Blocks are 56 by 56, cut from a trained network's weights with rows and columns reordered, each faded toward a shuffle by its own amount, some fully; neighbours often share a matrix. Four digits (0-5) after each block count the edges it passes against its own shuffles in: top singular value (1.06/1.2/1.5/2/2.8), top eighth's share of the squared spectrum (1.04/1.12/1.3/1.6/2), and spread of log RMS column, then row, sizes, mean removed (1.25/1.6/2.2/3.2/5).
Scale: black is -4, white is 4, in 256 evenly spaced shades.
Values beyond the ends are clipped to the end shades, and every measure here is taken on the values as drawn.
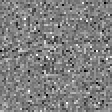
1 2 1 1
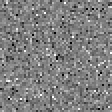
0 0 0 0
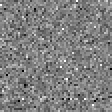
1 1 0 0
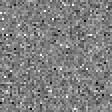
1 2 0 1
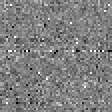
3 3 0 2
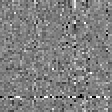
3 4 1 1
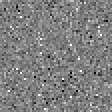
0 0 0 0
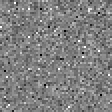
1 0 0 0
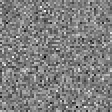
3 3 1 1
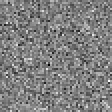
2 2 0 0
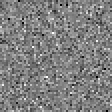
1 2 0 0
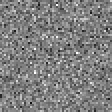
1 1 0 0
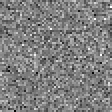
0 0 0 0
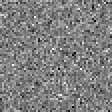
0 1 0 0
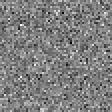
1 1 0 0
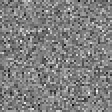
2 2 0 0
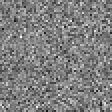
2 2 1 1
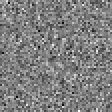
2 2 0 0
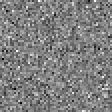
0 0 0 0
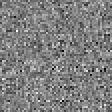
3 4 1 2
